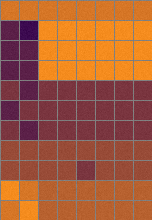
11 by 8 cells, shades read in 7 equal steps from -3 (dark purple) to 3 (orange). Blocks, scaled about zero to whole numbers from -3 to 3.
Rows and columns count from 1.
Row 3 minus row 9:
-2 -2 3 3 4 3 3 3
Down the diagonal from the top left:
2 -3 3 3 -1 -1 -1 0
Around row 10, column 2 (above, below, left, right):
0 3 3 1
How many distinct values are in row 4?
2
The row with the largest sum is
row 1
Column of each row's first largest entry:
1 3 3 3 1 2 1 1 1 1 2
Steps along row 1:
same same same same same same same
